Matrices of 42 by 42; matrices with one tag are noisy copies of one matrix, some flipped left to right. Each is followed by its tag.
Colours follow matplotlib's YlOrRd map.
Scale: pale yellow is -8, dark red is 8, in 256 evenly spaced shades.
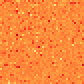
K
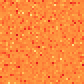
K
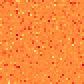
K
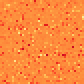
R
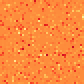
R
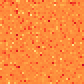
K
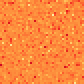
K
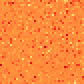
K
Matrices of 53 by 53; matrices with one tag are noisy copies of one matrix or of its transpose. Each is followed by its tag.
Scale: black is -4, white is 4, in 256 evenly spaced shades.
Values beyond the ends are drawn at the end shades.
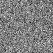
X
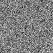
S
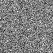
X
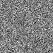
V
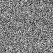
X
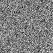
S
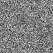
V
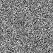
V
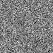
V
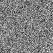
S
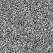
V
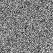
S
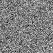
S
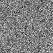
S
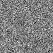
V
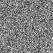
S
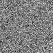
S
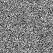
V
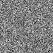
V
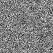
V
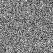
X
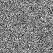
V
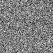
X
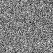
X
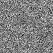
V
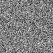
X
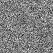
V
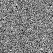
X
